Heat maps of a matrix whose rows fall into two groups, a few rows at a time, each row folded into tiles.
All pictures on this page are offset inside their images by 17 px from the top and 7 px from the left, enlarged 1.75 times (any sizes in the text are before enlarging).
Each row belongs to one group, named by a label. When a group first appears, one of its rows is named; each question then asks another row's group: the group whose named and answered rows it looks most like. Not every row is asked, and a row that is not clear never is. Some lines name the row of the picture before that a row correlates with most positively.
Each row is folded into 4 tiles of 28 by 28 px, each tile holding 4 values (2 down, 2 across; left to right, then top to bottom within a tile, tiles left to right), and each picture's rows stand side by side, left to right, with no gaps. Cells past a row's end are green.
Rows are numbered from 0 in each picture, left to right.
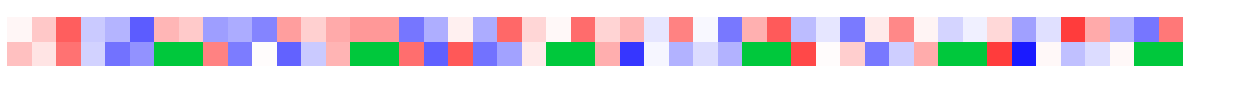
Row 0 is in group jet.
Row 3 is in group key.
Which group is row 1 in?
key
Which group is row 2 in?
key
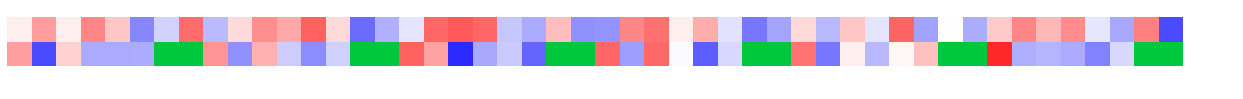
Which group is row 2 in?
jet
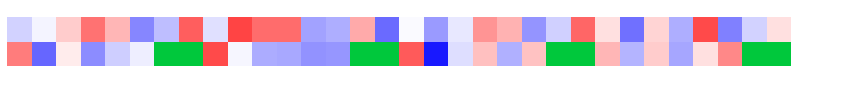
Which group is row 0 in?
key
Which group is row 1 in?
jet
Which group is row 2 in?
key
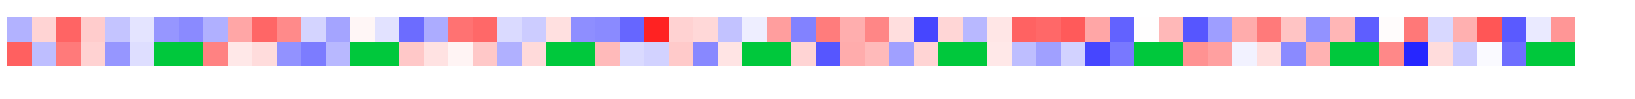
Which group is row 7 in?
key
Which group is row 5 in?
jet
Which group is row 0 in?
jet
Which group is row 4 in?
jet
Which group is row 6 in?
jet
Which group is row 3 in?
jet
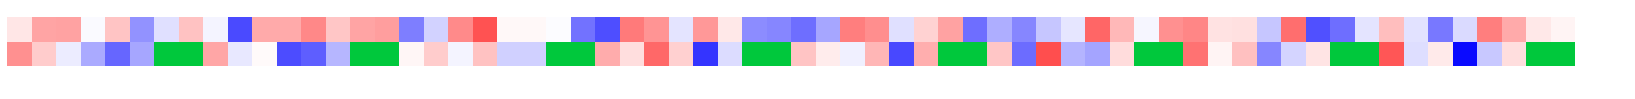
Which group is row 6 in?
key
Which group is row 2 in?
jet
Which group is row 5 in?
key
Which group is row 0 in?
jet
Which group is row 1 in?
key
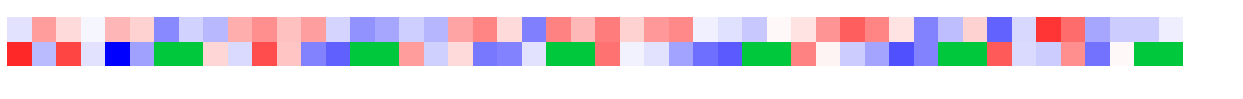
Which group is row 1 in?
jet
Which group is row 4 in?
jet
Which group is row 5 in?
jet
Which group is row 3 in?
jet
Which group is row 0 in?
jet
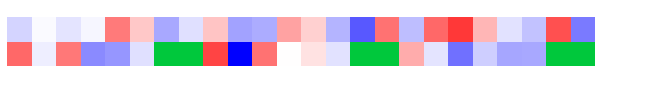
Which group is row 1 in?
key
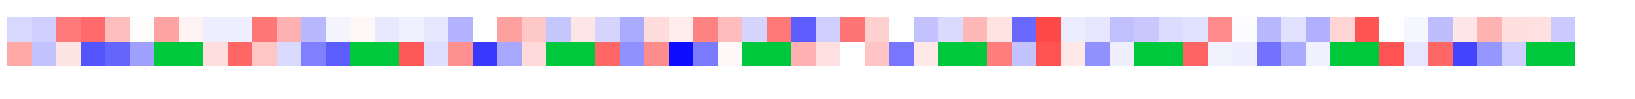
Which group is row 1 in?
jet
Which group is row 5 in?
jet
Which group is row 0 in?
jet
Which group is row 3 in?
key
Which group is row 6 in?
key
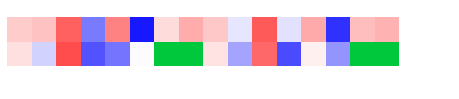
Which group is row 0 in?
key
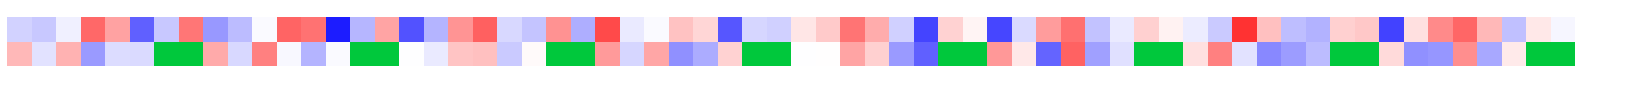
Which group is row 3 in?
key
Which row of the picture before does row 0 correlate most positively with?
1
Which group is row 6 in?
jet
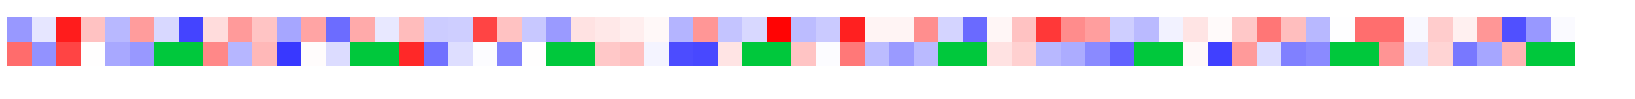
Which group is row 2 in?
key
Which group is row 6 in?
key
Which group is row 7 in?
key
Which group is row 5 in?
jet
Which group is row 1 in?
key
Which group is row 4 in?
jet
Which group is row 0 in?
jet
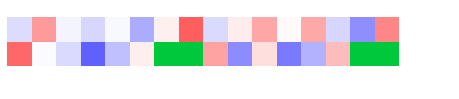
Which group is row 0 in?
key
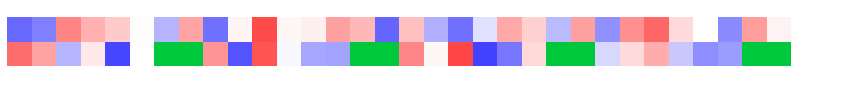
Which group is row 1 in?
jet
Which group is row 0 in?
jet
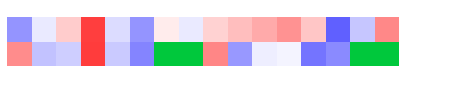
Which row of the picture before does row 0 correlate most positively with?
0
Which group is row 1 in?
key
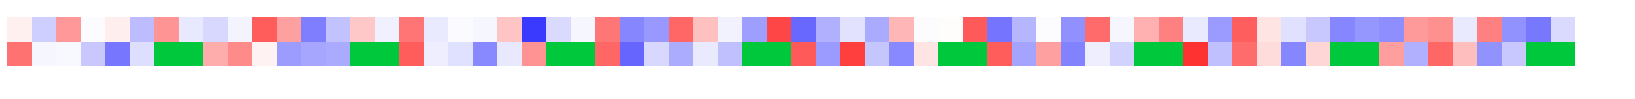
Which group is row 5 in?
key
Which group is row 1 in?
jet
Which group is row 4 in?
key
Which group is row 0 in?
jet
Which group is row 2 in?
key
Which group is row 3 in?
key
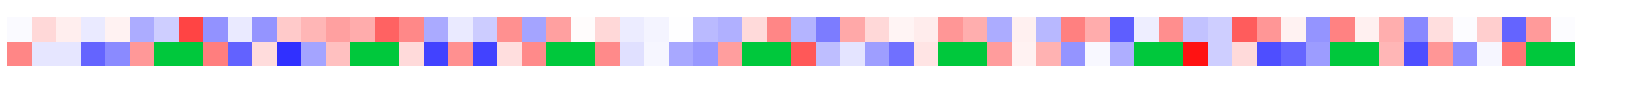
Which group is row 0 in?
key
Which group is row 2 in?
key
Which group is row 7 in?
key
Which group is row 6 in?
jet
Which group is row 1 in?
key
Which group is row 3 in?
key
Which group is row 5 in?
key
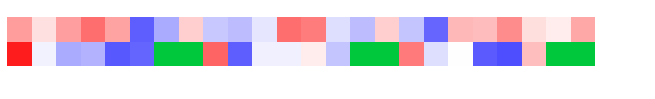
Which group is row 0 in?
jet
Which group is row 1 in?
key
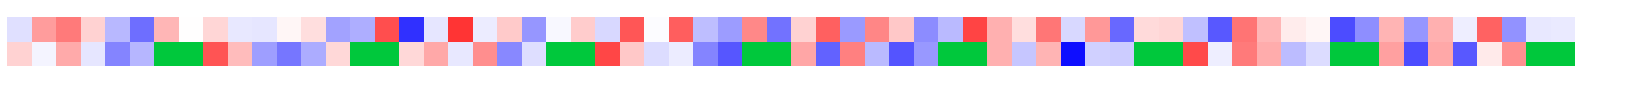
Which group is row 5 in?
key
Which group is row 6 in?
jet
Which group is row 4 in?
key
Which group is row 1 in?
key
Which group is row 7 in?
key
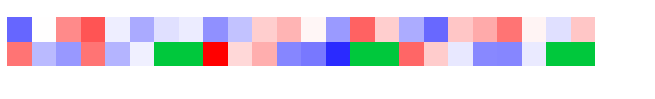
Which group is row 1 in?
jet
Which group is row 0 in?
jet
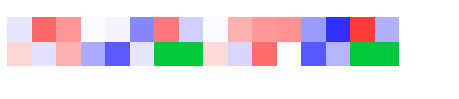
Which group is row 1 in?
jet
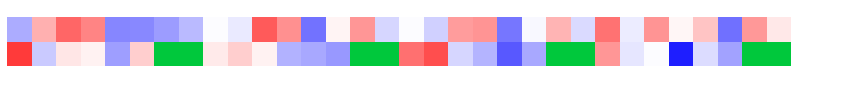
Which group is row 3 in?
key
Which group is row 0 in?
jet
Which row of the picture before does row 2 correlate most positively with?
1
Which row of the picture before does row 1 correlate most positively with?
1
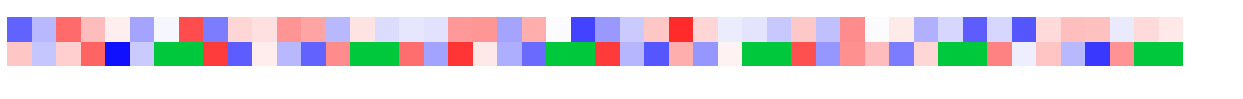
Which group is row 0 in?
jet
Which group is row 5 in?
key
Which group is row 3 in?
jet
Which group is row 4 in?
jet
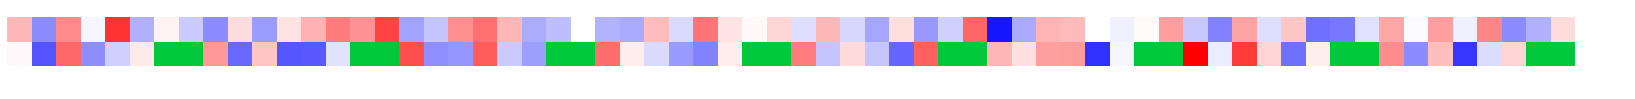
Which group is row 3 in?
key
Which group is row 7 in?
key
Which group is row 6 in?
jet
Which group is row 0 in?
key
